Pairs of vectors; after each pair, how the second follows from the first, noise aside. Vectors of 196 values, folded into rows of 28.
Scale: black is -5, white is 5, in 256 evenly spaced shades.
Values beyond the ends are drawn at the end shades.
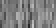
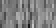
copied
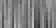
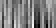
scaled up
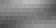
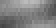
copied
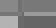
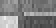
scaled up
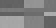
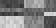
scaled up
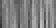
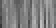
copied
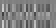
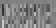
sign-scrambled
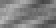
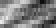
scaled up
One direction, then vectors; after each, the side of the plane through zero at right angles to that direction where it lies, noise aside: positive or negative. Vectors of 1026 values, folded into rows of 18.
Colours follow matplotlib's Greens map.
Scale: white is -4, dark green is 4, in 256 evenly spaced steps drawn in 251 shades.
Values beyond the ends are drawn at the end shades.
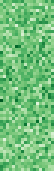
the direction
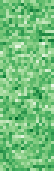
negative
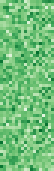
positive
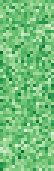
positive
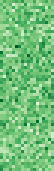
positive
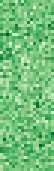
negative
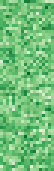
negative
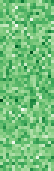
positive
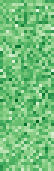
positive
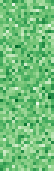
positive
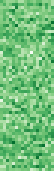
negative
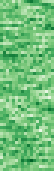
negative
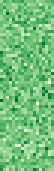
positive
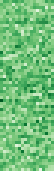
positive
